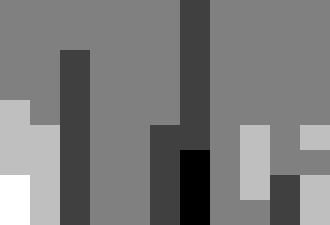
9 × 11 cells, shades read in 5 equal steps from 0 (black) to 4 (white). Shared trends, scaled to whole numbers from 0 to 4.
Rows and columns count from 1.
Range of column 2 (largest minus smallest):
1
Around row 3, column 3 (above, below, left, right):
2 1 2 2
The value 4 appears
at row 8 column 1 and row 9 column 1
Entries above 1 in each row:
10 10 9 9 9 8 8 7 7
